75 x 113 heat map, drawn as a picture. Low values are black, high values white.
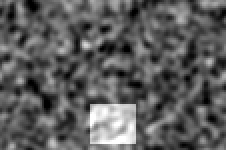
No regular stripes run through it. In the bottom middle lies a patch that is higher than the rest. The texture is blotchy. The bottom middle is the ninth with the highest average.
